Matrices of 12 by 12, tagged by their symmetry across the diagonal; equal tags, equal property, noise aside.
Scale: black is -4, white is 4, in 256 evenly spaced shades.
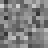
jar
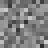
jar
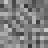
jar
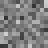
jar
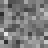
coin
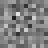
jar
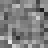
jar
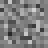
jar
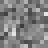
coin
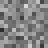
coin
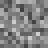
coin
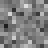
jar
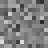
jar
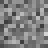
coin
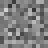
jar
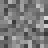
coin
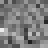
coin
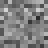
coin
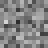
coin
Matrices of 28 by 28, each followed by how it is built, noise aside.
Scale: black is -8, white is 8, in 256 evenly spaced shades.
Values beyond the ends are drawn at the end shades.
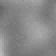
smooth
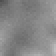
smooth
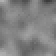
smooth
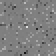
sparse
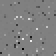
sparse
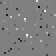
sparse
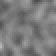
smooth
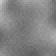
smooth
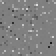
sparse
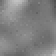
smooth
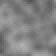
smooth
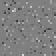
sparse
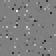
sparse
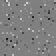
sparse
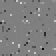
sparse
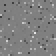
sparse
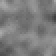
smooth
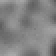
smooth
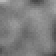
smooth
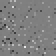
sparse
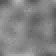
smooth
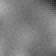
smooth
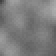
smooth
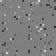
sparse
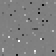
sparse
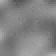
smooth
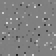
sparse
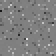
sparse
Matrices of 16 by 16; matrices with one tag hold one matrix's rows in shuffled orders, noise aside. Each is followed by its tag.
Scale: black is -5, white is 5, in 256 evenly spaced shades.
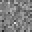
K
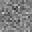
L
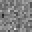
K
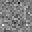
L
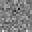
L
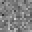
K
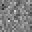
K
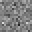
L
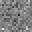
L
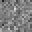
K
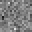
K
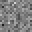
K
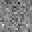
L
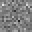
L
